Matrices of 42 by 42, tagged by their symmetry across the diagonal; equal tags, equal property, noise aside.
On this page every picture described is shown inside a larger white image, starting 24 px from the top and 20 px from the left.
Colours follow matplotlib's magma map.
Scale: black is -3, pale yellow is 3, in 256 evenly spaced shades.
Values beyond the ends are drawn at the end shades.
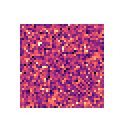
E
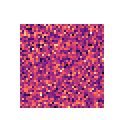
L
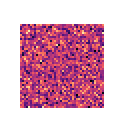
E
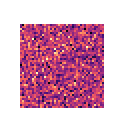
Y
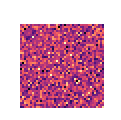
E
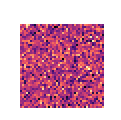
Y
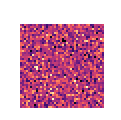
L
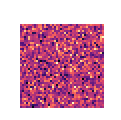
L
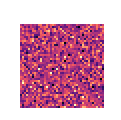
L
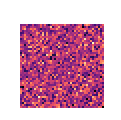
E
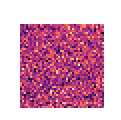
Y
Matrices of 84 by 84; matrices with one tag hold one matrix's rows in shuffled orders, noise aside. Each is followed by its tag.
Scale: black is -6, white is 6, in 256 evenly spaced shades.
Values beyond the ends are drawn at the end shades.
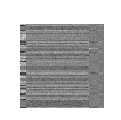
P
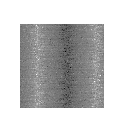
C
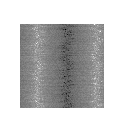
C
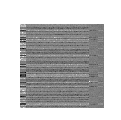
P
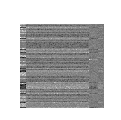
P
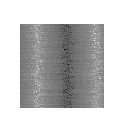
C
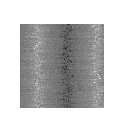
C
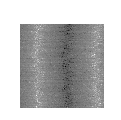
C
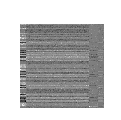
P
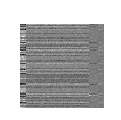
P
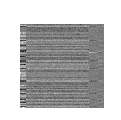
P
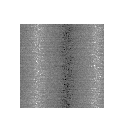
C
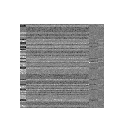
P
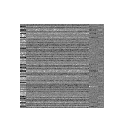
P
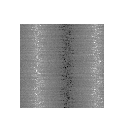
C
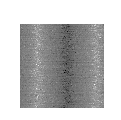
C
